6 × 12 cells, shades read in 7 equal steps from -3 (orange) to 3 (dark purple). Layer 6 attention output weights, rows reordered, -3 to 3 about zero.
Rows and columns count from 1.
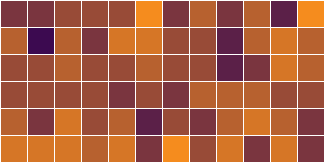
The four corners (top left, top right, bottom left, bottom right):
1 -3 -2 1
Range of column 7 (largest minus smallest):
4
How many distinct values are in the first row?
5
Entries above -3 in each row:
10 12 12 12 12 11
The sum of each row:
-2 -4 -2 -1 -3 -13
